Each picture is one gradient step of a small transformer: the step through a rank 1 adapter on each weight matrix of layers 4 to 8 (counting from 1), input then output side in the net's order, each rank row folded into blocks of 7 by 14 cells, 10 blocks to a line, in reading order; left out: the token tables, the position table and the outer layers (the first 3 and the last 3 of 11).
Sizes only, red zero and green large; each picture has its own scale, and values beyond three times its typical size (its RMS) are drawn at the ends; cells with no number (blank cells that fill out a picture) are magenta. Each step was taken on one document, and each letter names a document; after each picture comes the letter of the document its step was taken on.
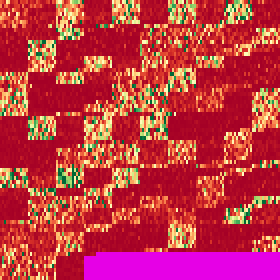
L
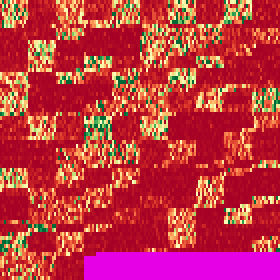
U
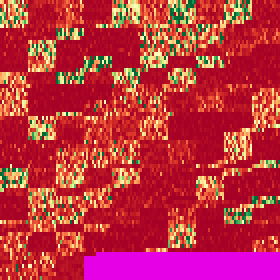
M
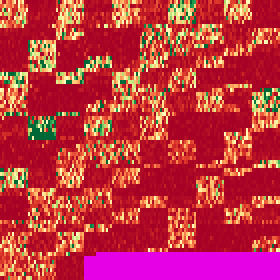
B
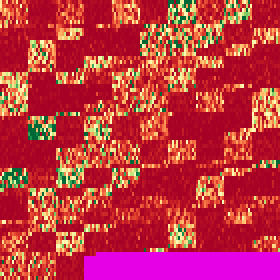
L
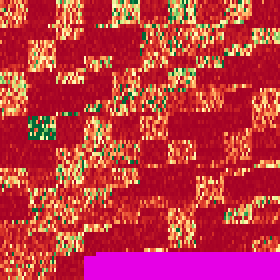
B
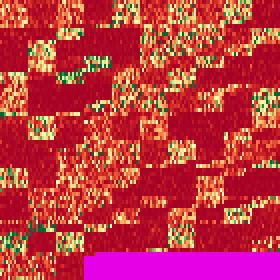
B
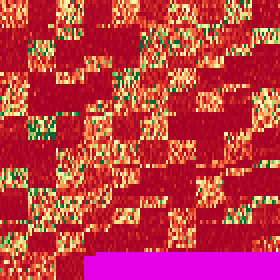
B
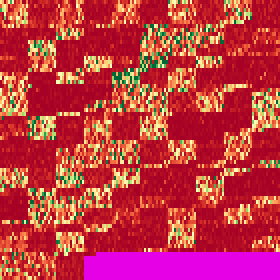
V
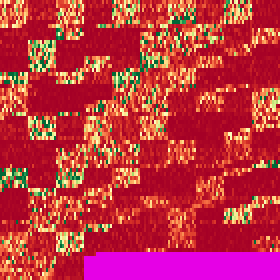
B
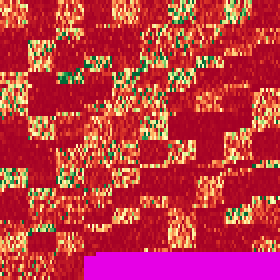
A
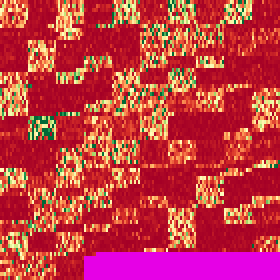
V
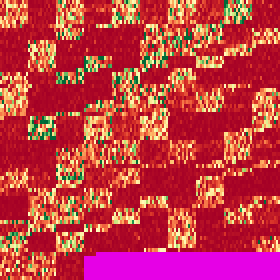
V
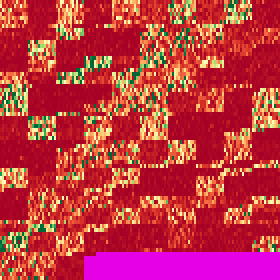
L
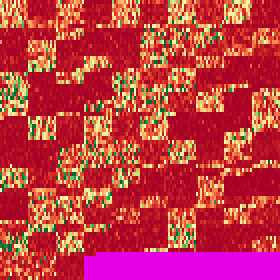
V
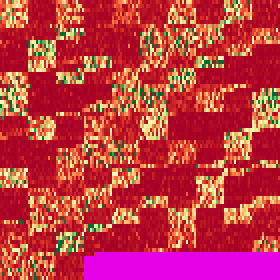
A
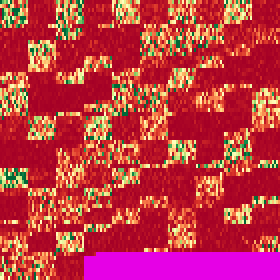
A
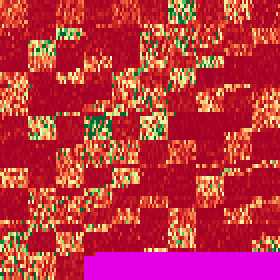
A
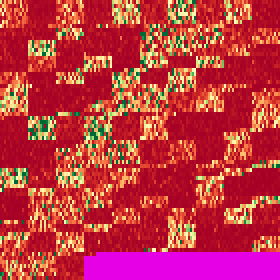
U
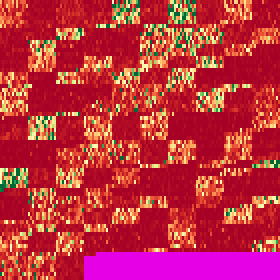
A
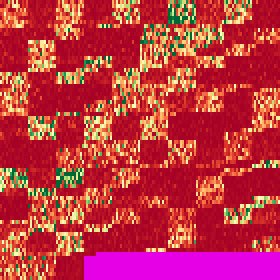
V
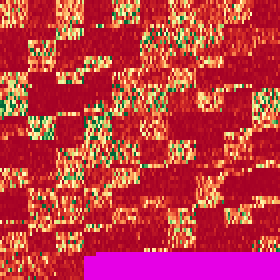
U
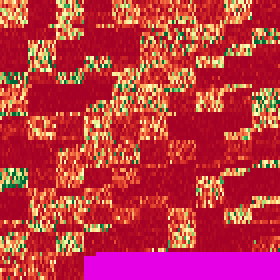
B
